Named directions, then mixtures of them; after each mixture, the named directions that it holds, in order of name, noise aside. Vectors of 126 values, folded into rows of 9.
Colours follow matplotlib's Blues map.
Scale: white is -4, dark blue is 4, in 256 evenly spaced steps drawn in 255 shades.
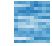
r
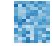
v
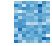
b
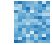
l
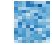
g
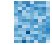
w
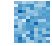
b, v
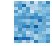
l, r, w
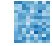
l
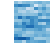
r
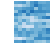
r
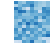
b, g, l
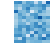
g, l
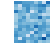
g, l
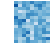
b, v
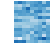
l, r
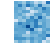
g, r, v
